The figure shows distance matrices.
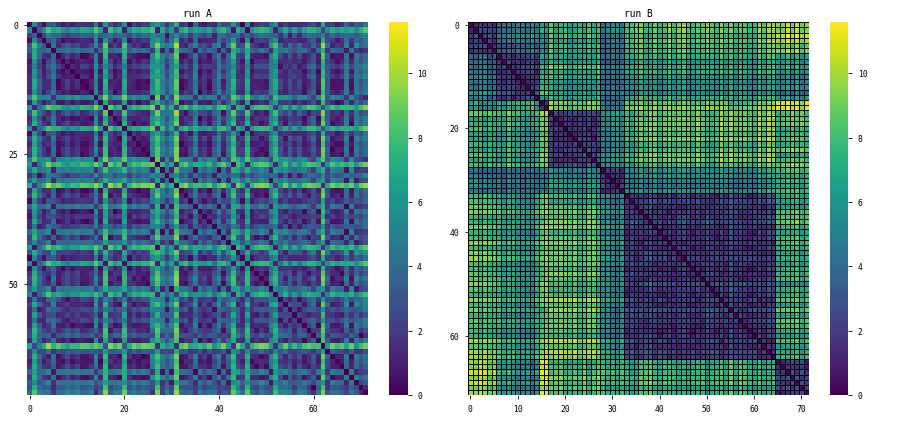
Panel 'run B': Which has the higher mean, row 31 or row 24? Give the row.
24
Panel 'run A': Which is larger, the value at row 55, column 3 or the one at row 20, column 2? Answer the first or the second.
the second
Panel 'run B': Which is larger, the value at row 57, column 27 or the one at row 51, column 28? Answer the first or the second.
the first
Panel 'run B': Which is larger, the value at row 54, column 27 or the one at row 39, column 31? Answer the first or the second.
the first
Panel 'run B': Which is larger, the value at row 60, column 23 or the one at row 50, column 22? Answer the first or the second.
the second
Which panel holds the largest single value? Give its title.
run B
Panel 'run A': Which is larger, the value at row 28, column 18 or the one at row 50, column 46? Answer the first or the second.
the second
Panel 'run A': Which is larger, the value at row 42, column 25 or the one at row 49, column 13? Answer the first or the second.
the first
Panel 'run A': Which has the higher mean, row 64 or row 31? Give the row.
31
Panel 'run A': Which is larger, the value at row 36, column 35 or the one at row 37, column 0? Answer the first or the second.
the first
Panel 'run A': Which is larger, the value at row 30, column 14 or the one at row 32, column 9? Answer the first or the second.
the first
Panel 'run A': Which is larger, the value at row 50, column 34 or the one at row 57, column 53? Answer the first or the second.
the first
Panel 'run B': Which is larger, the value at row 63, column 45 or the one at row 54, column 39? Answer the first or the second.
the first
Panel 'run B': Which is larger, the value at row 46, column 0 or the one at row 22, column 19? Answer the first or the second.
the first
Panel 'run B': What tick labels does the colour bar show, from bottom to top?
0, 2, 4, 6, 8, 10
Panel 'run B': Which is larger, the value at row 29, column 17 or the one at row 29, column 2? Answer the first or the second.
the first
